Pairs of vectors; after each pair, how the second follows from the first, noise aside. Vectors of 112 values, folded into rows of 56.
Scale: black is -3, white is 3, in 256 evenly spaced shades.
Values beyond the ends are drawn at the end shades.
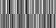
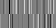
partly zeroed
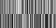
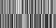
copied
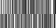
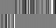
partly zeroed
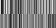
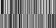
copied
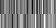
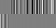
partly zeroed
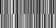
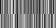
copied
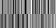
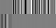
partly zeroed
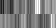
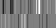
partly zeroed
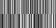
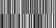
copied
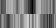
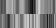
copied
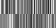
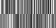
copied
